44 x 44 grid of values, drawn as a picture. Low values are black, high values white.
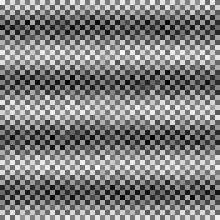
A half turn leaves it unchanged. On average the colour sits 50% of the way up the scale. Horizontal stripes repeat 4 times down the table. There is no overall slope. No seam splits the table.
